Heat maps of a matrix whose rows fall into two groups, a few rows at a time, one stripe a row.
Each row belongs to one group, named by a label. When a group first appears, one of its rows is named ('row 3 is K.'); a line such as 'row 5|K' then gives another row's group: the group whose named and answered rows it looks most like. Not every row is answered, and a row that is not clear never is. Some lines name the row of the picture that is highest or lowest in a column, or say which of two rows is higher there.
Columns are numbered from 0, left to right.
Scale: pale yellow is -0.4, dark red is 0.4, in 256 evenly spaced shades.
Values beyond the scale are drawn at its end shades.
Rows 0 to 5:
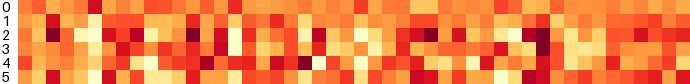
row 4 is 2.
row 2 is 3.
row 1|3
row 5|3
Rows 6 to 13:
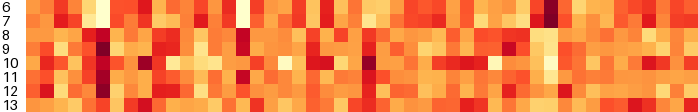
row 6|3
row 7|3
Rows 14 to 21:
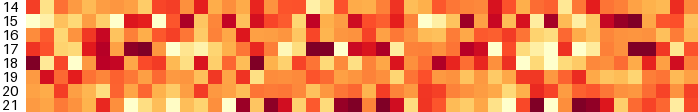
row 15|2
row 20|3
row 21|3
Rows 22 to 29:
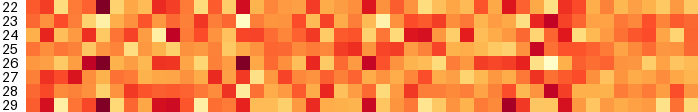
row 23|3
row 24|2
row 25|3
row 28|3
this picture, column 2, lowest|29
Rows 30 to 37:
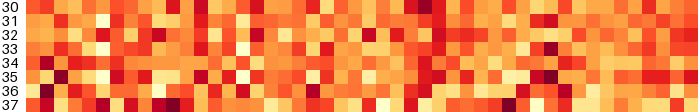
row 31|3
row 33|3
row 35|3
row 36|2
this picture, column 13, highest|36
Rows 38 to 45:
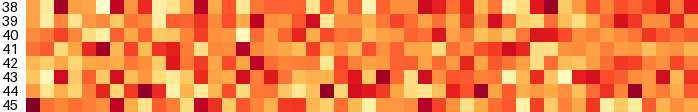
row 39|2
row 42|2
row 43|3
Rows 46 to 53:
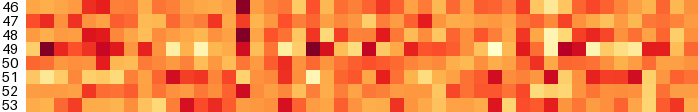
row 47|2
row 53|2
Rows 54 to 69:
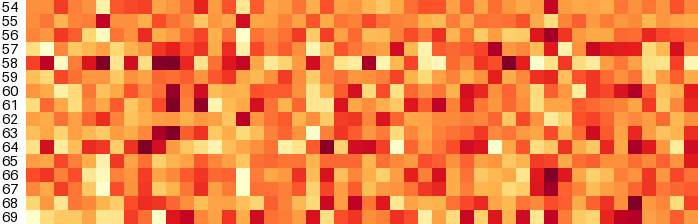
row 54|3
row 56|3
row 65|3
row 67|3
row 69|2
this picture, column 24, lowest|60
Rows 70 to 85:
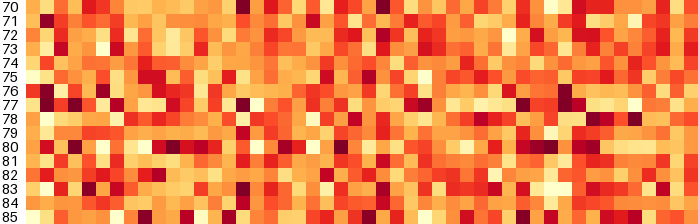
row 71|2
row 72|3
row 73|3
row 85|2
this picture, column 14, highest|85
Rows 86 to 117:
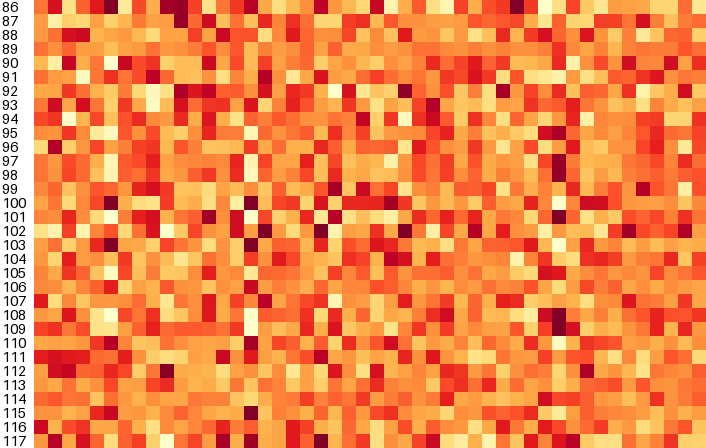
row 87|2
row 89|3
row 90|3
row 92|2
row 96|2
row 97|3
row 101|3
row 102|2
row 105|3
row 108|3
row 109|3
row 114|3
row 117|2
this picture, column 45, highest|90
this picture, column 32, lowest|117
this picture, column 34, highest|86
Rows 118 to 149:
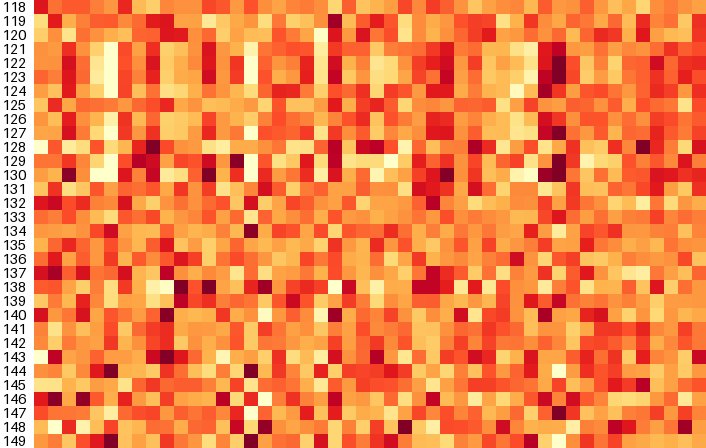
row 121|3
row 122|3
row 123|3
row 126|3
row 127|3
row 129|3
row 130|3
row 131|2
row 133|3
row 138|2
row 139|2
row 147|3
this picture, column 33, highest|148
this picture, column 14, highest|129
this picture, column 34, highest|136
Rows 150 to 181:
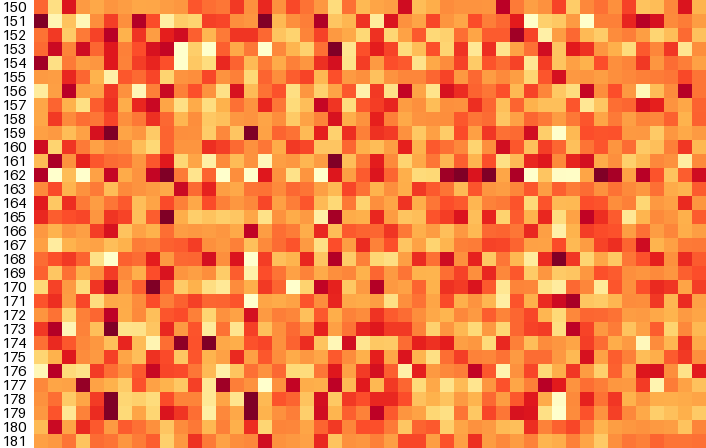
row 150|2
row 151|2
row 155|3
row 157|2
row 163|2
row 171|3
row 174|2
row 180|2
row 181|2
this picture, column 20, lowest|162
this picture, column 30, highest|162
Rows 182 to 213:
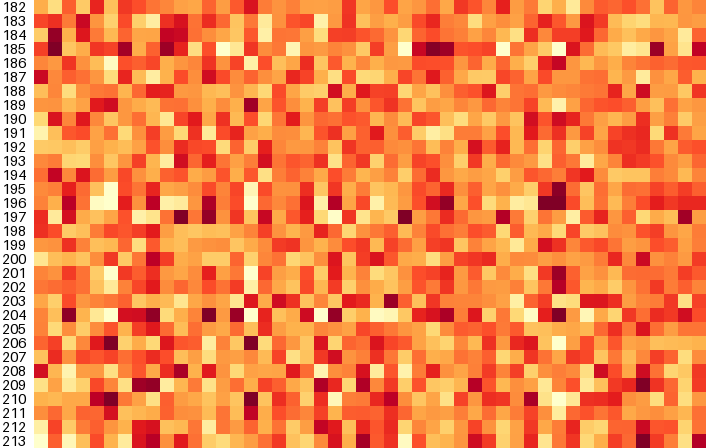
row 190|2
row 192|2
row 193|2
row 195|3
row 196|3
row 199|3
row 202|3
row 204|3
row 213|2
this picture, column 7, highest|209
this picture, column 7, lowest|197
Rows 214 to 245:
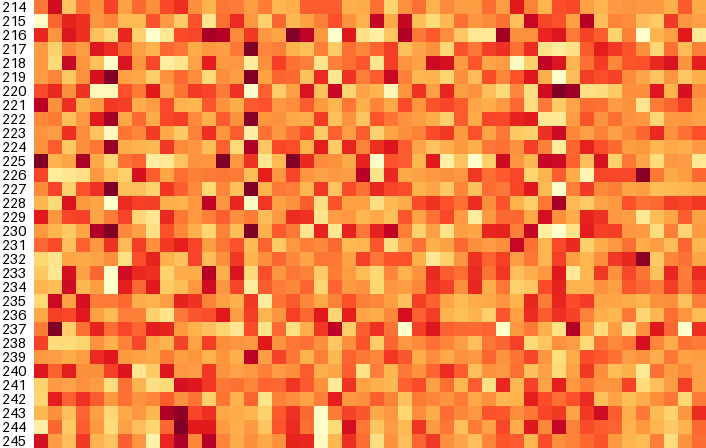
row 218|3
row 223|3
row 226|2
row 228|3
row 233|3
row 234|3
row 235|2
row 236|2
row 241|2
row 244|2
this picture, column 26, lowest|237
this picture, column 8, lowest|216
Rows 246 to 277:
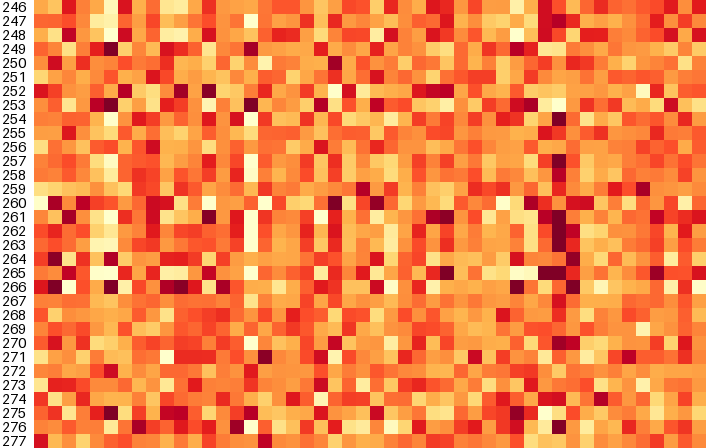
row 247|3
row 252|2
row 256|2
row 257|3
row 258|3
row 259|2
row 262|3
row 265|3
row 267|3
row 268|2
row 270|3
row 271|2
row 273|2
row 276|3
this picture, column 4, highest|253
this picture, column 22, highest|252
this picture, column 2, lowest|266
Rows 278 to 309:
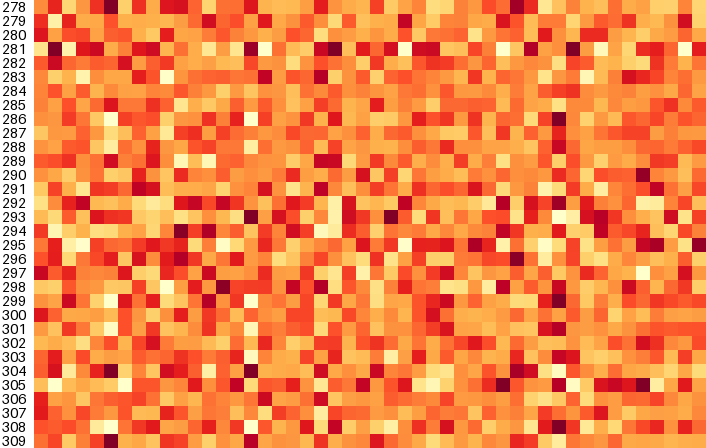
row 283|2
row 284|3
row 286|3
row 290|2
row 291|2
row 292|2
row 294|2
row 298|2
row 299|3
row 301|3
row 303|3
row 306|2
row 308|3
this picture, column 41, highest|305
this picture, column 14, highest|305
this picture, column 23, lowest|297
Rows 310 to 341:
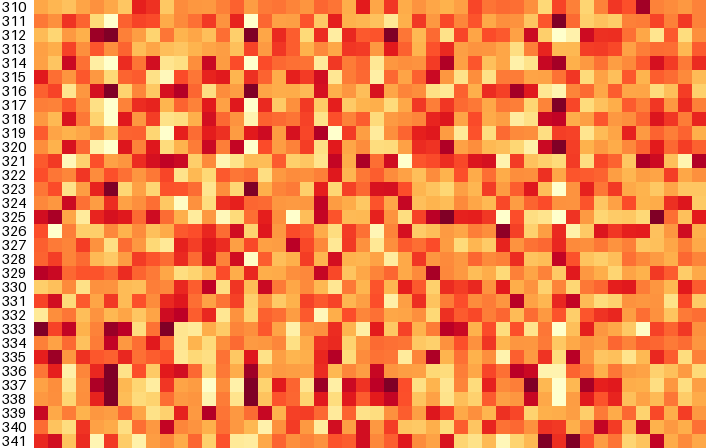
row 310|2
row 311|3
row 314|3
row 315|2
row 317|3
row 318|3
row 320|3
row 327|2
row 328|3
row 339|2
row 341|3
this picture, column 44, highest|325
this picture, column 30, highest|333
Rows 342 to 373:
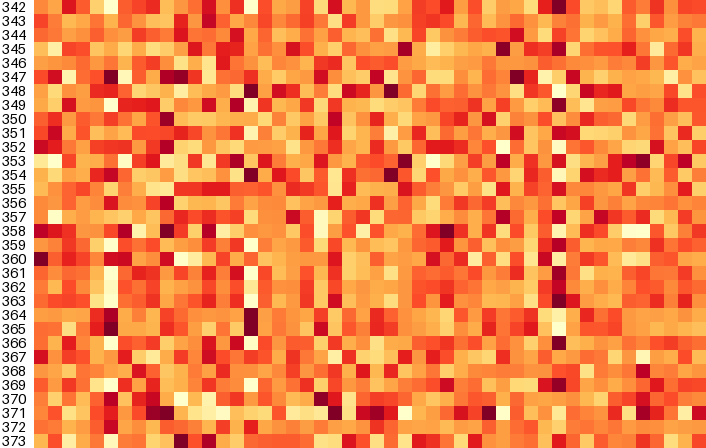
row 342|3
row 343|2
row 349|3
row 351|3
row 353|2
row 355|2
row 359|3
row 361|3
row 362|3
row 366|3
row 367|2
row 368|2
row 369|3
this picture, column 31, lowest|360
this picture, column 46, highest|353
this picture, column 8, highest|371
